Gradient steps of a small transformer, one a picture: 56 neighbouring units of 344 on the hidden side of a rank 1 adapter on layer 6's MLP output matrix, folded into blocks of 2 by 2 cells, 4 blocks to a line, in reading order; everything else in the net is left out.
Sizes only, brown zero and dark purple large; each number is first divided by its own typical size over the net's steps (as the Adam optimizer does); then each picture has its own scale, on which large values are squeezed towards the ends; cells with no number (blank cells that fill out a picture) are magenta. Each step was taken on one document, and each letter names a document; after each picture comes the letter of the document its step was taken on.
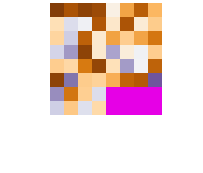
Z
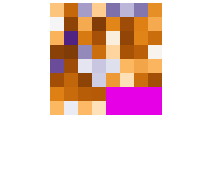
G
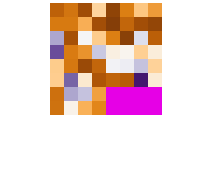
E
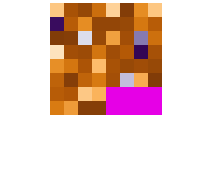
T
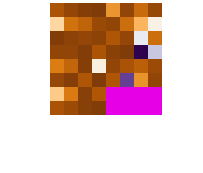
T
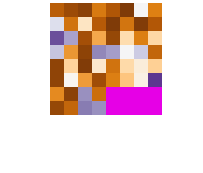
Z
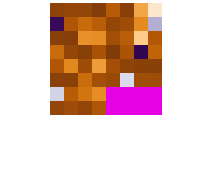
T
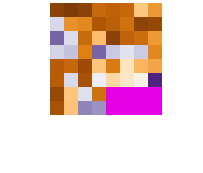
Z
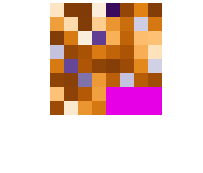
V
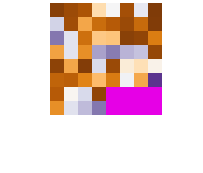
Z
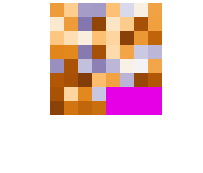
G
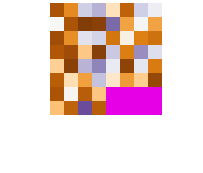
G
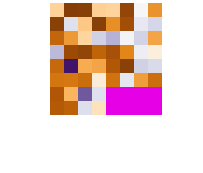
V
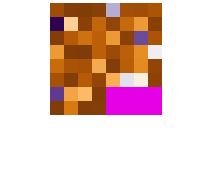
T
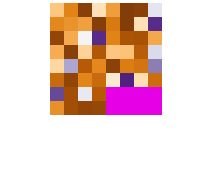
V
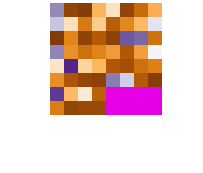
V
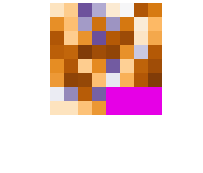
G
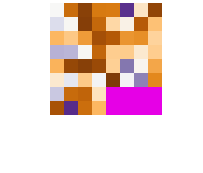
E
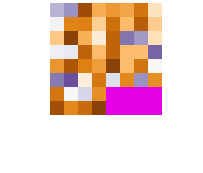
E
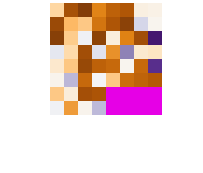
Z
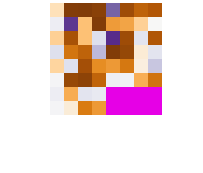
V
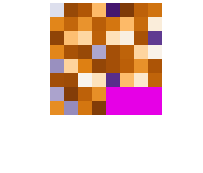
V
